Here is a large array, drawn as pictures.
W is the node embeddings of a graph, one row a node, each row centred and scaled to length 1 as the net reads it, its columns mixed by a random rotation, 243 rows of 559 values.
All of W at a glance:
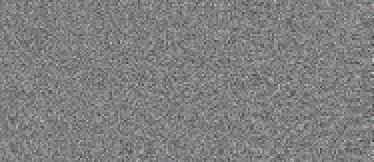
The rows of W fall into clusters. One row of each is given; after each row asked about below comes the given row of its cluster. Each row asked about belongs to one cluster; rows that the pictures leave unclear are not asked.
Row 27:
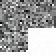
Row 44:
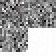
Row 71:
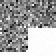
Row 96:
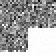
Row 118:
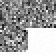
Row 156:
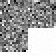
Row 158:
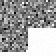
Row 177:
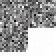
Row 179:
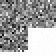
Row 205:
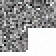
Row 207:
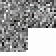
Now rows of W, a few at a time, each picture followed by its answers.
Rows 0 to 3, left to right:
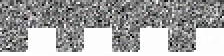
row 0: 71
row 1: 44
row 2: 96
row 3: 207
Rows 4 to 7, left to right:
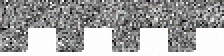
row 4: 158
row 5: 158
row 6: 207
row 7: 207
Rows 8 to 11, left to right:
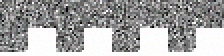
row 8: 118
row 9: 96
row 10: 71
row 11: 44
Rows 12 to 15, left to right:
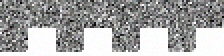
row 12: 71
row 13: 207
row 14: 96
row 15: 44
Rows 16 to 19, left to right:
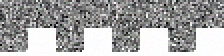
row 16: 118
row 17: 27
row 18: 207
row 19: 158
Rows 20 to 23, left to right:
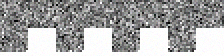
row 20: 207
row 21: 96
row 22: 177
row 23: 27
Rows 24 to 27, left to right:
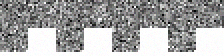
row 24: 96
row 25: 207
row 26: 177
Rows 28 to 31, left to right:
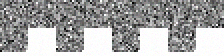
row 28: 177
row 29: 27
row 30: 156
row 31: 118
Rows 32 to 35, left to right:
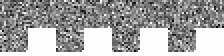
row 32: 205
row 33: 27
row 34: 156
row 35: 118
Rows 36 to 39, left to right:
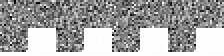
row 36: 156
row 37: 158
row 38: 205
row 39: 158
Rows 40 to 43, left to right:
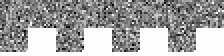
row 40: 118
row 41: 71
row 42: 27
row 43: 96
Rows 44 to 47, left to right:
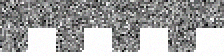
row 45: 205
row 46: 96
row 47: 207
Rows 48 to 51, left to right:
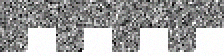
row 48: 177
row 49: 156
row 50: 207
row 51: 44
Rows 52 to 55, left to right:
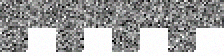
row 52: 71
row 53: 71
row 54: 207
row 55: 27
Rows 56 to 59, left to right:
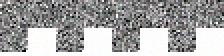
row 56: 156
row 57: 71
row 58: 207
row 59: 71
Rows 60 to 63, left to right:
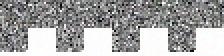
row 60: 96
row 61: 44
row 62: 205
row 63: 156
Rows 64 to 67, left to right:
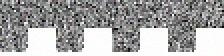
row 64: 44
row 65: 44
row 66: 158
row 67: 207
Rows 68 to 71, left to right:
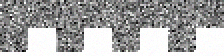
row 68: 156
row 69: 158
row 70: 96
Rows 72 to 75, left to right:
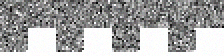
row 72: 96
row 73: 156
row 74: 179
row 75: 118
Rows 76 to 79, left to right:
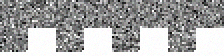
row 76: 205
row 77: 27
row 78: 179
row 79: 27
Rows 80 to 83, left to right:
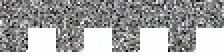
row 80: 71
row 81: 44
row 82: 27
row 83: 177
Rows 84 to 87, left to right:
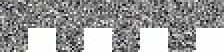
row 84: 96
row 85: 156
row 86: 71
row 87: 179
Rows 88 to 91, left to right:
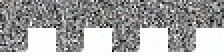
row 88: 118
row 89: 118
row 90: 177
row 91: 44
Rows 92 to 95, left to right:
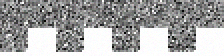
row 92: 44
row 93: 71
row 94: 179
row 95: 179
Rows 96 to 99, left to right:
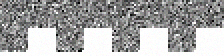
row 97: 156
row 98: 205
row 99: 44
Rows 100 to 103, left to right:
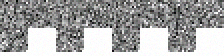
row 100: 158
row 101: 118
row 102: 177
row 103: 96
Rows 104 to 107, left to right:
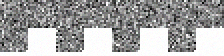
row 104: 207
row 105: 205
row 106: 158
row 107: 27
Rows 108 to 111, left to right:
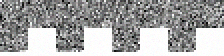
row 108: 118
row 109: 179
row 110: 158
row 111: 207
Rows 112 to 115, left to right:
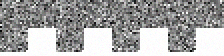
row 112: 27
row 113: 207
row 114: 27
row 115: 156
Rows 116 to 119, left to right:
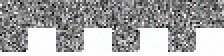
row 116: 156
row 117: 118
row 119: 205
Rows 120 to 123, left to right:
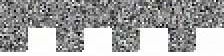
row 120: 179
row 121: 27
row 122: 118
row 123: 158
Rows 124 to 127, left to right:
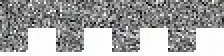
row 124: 96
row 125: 207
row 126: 27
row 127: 27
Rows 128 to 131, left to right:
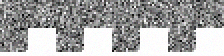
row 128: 207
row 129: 158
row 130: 177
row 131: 177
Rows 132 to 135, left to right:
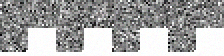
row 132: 156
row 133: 207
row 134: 27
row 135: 205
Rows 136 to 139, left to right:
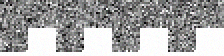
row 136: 158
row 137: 71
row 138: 96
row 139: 205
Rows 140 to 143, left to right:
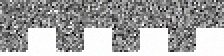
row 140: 96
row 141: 96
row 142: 118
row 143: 158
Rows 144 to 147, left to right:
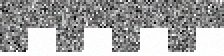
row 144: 156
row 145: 118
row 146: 27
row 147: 179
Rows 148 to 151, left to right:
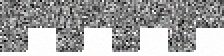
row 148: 205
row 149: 158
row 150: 179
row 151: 207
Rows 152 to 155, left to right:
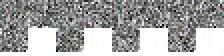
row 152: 71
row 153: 177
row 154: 118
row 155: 156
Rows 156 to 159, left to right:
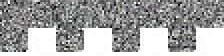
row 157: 118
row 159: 179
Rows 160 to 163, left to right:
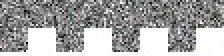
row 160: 27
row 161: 96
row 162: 156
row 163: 177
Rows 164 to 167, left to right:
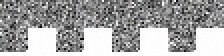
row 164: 71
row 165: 71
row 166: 205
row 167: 158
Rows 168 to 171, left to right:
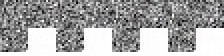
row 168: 158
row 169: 71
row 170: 207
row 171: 207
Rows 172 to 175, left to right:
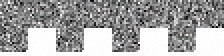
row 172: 156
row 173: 207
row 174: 158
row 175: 118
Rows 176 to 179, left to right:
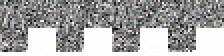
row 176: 158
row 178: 158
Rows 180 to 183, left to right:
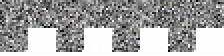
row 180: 118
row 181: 71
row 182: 71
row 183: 177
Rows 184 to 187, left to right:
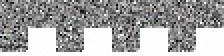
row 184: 179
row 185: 27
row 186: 44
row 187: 177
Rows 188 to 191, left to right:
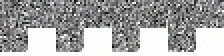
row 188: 205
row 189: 44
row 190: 44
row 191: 96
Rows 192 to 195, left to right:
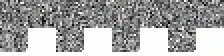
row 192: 44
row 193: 205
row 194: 118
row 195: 27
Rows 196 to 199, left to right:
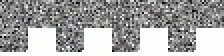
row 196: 179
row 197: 156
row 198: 177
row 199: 27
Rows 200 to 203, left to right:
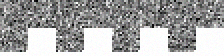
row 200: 207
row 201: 205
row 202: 71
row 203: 179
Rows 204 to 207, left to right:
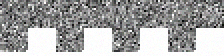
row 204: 96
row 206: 158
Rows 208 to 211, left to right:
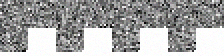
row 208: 156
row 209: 118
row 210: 27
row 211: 27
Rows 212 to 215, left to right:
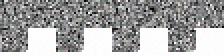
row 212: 158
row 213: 177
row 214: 158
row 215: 118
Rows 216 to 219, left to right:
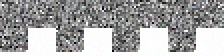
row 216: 179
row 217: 118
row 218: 177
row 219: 158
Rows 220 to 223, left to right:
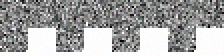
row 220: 27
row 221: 118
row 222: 177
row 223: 71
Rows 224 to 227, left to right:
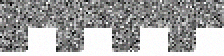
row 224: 179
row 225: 177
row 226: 179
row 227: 177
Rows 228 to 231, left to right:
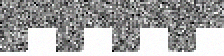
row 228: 27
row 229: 177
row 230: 177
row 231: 96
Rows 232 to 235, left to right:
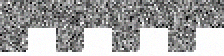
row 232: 156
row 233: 44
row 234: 118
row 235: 118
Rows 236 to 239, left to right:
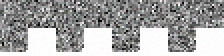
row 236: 207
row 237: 44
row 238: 179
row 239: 156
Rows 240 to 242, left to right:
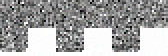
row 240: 44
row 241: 27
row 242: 179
